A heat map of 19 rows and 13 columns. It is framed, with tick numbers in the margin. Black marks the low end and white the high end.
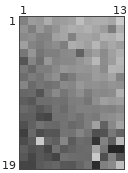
The top right is the ninth with the highest average. The field climbs toward the top right. No regular stripes run through it. In the bottom right lies a patch that is rougher than the rest.
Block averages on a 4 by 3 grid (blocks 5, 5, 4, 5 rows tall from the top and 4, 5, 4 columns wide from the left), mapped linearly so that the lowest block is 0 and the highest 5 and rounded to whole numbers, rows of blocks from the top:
345 | 234 | 023 | 011
